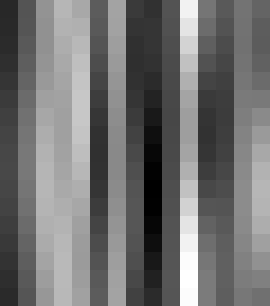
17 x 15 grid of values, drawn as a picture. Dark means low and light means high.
There is no overall slope. The grain runs up and down. The centre is the ninth with the lowest average.
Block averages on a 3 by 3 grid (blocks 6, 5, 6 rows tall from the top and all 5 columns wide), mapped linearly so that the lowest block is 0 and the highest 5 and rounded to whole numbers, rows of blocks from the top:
413 | 503 | 415
